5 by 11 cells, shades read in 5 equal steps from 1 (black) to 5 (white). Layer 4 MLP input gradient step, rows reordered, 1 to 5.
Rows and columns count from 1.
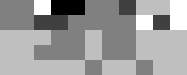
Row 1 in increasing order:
1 1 2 3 3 3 3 4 4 5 5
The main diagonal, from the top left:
3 3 4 3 4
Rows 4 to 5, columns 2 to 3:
4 3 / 4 4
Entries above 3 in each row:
4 2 7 6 9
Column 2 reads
3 3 4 4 4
